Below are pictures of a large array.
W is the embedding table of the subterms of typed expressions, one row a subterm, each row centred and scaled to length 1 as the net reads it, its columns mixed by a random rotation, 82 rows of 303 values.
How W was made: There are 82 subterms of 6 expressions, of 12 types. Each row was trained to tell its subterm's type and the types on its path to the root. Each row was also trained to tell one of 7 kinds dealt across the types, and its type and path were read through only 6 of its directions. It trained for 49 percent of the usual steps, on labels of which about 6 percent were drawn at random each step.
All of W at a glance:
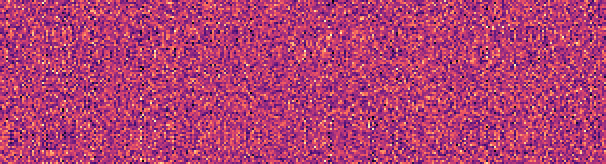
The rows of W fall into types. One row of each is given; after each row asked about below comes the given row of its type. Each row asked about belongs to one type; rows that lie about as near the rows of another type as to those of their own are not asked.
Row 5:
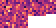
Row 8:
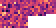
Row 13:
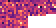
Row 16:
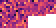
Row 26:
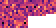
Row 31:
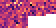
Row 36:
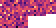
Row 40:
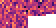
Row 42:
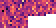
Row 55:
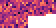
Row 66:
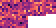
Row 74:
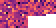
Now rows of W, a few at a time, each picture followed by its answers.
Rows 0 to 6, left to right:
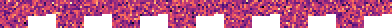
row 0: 42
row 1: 26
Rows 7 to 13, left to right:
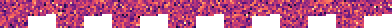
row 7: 42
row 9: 13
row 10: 66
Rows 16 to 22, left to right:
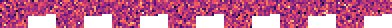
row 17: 26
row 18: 8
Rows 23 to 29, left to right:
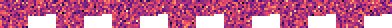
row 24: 74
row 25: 42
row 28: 26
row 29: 55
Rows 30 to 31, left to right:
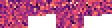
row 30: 31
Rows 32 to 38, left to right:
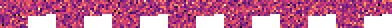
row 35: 16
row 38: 8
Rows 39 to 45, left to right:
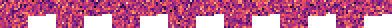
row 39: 16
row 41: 16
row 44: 31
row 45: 31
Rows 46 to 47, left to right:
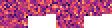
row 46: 13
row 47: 13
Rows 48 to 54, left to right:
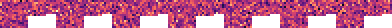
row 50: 31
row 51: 42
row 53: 31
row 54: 74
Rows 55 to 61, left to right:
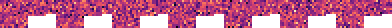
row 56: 13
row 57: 16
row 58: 66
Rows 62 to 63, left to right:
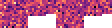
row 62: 26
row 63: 42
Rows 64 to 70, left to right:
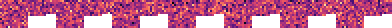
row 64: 26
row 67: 74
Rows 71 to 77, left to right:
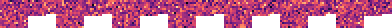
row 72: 31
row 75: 16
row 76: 55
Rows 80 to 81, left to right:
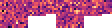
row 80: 66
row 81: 26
